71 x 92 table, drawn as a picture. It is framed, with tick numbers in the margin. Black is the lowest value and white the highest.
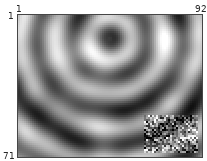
Odd patch: rougher, in the bottom right. Average level on the scale: 50%. Roughest part: bottom right. Rings: centred on the top middle.
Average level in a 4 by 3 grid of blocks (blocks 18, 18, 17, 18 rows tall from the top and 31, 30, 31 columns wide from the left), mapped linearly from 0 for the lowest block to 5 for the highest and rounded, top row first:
555 / 544 / 010 / 232
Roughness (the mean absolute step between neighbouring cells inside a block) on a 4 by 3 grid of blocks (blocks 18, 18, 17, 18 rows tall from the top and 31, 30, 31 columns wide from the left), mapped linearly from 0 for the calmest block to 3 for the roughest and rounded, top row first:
0 0 0 / 0 0 0 / 0 0 1 / 0 0 3
